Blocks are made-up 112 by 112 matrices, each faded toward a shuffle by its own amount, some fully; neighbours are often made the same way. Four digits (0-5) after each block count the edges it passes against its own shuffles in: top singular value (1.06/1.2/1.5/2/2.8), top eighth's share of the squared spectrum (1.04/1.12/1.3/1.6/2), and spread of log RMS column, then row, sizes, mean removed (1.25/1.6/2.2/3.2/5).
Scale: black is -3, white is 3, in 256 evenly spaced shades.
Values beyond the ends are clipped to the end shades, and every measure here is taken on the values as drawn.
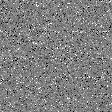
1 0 0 1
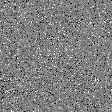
1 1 0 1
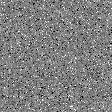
0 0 0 0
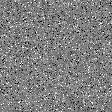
0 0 0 0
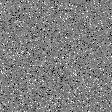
0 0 0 0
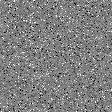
0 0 0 0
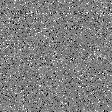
1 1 0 2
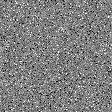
0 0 0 0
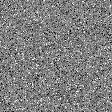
1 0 0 0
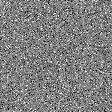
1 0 0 0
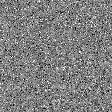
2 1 0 0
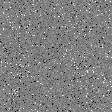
3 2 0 0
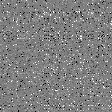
4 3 1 2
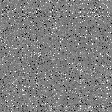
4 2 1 1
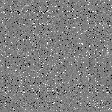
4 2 1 1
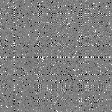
5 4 3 3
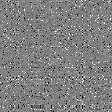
4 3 2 2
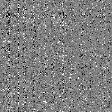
2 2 3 2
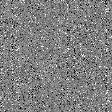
1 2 2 1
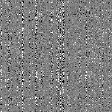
2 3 4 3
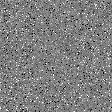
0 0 1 0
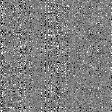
2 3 4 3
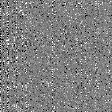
2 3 3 1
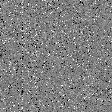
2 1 1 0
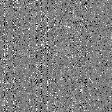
2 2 3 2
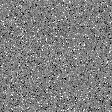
0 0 0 0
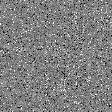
1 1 1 0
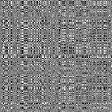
5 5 4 4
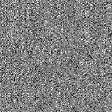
4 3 2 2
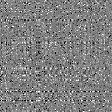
5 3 2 2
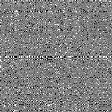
5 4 2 3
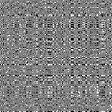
5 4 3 4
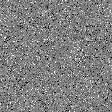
3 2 0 0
